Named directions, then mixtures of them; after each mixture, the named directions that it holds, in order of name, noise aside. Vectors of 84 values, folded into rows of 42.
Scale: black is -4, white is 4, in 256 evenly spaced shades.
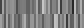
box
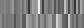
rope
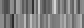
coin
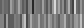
box, coin, rope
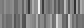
rope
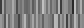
box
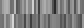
coin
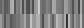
box, coin, rope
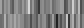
box, coin, rope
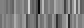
rope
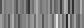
box, rope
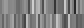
coin, rope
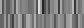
box, coin, rope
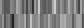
coin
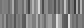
rope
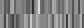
box, coin, rope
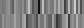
rope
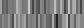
box, coin, rope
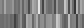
rope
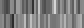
coin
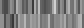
coin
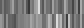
box, coin, rope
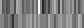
box, coin, rope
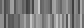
box, coin, rope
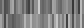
box, coin, rope
